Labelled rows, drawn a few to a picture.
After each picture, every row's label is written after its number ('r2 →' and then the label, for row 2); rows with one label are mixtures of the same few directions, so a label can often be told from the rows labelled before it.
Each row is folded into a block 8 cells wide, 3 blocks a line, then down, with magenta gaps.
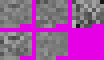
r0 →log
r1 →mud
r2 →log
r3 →log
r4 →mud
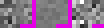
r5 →mud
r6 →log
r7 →mud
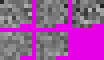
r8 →mud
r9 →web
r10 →web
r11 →mud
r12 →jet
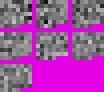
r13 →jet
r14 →mud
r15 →web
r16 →mud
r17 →jet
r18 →jet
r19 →jet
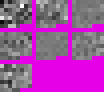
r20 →mud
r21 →log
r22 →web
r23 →web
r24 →mud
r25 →jet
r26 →mud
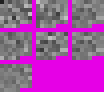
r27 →mud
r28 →log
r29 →log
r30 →jet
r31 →log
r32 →log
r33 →mud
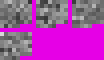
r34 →log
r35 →mud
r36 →mud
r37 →mud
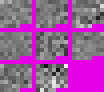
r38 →mud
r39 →jet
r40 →web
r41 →mud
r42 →web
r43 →log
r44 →web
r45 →log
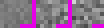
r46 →log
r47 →jet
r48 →mud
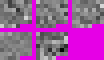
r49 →jet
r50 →mud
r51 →web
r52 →mud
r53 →web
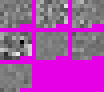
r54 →jet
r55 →web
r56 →mud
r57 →web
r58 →web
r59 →mud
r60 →jet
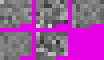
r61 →mud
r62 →jet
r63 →log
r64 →log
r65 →web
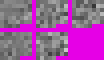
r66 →web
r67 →jet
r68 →mud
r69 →mud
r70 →jet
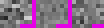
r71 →log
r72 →jet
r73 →mud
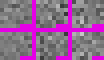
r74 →log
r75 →mud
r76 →mud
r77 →mud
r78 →log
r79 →mud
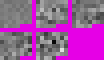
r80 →log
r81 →web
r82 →web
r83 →jet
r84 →jet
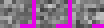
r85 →mud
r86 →log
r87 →web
